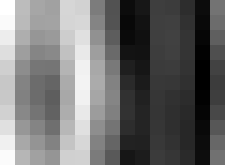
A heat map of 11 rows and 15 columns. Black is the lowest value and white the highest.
The ninth with the highest average is the top left. The grain runs up and down. On average the colour sits 40% of the way up the scale.
